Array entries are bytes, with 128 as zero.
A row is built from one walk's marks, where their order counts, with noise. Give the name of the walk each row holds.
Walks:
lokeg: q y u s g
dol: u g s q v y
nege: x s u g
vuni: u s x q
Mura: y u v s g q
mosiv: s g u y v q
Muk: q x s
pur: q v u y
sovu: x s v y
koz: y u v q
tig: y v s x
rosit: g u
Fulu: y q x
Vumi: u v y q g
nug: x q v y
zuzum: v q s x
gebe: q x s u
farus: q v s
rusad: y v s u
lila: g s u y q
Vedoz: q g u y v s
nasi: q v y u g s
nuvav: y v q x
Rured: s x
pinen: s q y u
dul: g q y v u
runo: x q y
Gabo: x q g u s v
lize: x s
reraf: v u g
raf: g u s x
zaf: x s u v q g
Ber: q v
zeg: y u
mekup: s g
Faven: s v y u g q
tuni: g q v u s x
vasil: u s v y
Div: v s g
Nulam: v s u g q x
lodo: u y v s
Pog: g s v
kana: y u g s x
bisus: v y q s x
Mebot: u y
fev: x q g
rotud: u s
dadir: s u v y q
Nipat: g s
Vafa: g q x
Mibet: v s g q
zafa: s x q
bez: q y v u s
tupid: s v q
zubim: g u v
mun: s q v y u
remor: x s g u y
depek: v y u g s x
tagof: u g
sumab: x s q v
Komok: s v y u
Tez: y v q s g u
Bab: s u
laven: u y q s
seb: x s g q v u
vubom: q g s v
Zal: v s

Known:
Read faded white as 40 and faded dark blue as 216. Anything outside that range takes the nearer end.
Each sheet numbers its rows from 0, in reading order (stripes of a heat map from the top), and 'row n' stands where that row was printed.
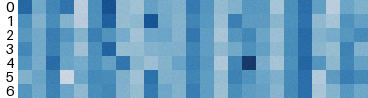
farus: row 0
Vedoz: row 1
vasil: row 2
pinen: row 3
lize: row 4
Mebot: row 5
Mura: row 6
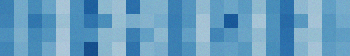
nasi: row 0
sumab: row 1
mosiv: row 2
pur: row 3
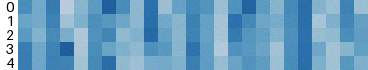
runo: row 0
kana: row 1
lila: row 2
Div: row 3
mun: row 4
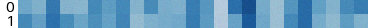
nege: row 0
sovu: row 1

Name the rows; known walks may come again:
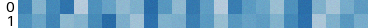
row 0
Pog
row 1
koz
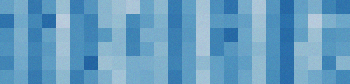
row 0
Bab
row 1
Mibet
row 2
seb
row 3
mosiv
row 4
pinen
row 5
vasil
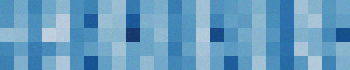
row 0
Mura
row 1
Vedoz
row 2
tagof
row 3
rusad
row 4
Muk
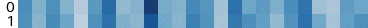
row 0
dul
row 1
tuni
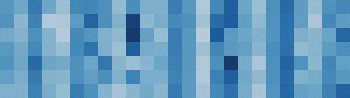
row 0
zaf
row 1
fev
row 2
zubim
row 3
Vumi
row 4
lize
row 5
remor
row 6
rotud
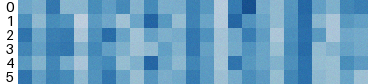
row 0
nege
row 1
Nipat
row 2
zuzum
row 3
Komok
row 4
lila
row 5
bisus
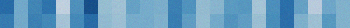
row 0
farus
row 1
mun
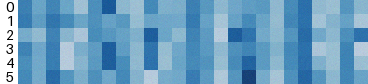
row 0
bez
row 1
tig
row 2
raf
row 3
Fulu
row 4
runo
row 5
Rured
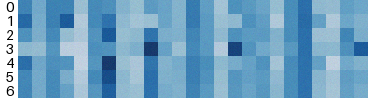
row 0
Faven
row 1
tupid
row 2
lokeg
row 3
rosit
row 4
Ber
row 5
pur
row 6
nasi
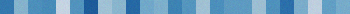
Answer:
vubom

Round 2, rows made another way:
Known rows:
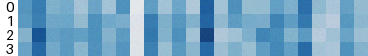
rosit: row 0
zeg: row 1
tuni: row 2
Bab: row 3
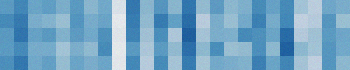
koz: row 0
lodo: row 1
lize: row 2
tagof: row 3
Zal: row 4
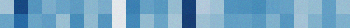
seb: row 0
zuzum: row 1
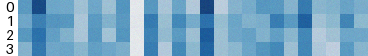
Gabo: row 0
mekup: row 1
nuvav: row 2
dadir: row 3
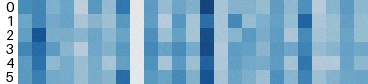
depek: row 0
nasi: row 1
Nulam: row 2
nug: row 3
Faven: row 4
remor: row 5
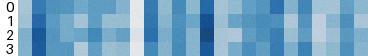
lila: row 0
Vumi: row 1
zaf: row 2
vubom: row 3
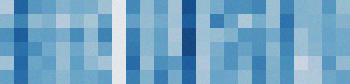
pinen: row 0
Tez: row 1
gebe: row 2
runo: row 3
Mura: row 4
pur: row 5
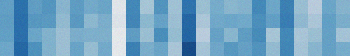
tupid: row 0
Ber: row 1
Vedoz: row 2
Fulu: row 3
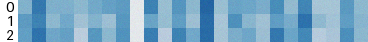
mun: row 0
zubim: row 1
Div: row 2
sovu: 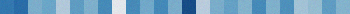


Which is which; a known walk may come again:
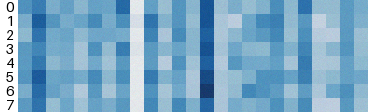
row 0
nege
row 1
zaf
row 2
dadir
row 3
kana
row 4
Faven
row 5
gebe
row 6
bisus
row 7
Komok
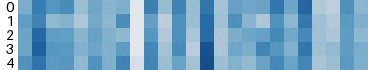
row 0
Nipat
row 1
reraf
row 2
farus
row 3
Muk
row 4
Rured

